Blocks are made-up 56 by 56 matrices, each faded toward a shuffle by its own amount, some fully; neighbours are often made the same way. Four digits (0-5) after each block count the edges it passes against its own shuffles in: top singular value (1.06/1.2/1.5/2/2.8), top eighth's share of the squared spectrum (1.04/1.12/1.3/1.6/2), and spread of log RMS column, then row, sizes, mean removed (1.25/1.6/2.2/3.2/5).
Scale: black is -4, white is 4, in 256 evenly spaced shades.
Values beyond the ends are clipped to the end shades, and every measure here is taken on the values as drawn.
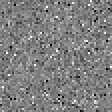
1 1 0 0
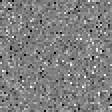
1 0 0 0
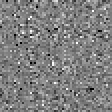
3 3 2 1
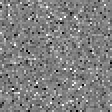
0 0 0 0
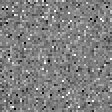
2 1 0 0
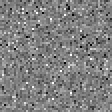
1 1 0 0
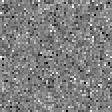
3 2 0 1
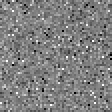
0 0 0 0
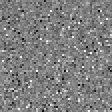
1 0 0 0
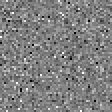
2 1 0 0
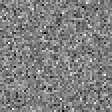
0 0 0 0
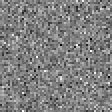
3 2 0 0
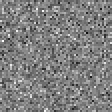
2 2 0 0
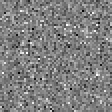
0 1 0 0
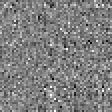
3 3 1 1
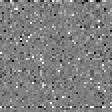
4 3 1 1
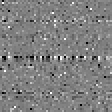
4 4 1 2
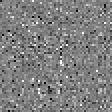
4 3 2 1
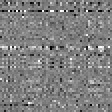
4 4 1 3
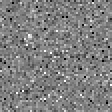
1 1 0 0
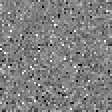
2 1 0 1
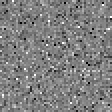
1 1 0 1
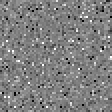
0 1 0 0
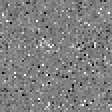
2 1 0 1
